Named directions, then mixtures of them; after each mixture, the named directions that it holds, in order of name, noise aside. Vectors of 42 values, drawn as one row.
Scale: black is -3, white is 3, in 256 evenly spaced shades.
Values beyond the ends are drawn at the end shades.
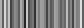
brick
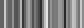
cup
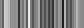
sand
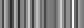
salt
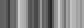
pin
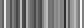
brick, cup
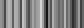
cup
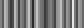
salt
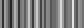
salt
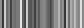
brick, cup, pin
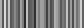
brick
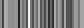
sand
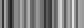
pin, salt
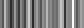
cup, salt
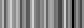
cup, pin, salt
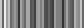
brick, sand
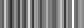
cup, salt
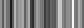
pin, salt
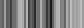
brick, pin
